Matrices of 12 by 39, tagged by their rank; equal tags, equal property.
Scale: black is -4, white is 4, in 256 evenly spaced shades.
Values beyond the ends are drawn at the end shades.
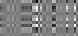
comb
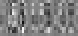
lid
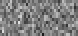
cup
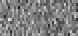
cup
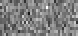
cup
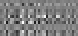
lid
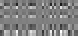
comb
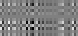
comb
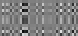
comb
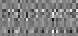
lid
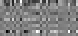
lid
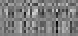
lid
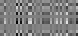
comb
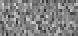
cup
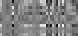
lid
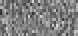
cup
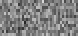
cup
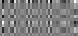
comb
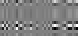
comb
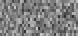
cup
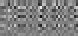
lid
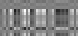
comb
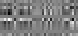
lid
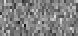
cup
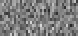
cup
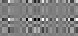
comb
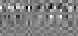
lid
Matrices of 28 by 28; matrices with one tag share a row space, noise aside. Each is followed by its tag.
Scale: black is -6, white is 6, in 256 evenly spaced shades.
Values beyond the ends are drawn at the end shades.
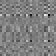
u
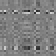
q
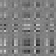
q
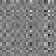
u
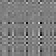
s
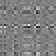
q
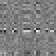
q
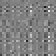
u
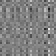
u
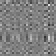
u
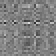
q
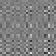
u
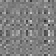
u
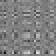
q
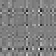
s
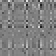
s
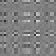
q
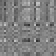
q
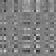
q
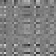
q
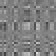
q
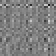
u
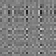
s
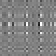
s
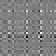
s
